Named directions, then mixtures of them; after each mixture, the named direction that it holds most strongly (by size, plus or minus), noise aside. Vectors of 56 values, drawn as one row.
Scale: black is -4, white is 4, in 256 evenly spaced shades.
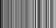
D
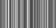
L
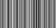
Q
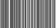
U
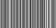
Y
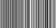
Y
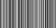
Y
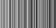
D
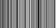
Q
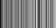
D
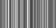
L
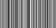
L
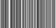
U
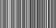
Y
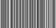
Y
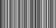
L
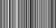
L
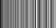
D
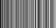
D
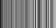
D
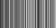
D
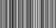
Q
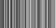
U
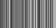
D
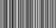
Q
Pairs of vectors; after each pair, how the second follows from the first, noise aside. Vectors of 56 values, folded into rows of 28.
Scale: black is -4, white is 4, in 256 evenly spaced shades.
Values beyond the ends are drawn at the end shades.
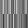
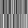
negated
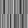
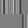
partly zeroed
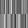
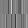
partly zeroed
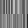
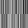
shuffled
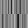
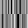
scaled up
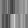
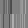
partly zeroed
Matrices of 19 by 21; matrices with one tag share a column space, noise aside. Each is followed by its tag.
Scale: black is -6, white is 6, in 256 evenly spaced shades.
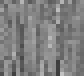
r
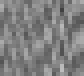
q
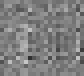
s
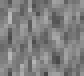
q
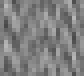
q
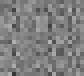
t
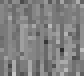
r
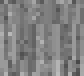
r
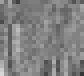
r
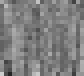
r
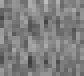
q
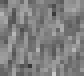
q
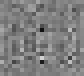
s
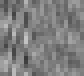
q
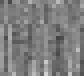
r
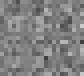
t
